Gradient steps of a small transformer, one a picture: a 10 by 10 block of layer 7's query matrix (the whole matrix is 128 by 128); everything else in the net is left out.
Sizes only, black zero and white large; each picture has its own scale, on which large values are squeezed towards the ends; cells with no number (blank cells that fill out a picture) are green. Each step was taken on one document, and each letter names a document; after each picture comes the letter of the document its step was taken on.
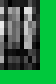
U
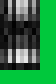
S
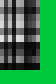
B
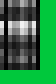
B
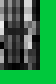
U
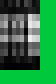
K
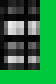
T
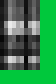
T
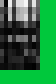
S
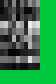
K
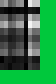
K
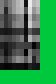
K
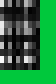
U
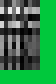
T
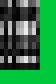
S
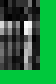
U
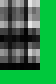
K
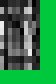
U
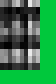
K
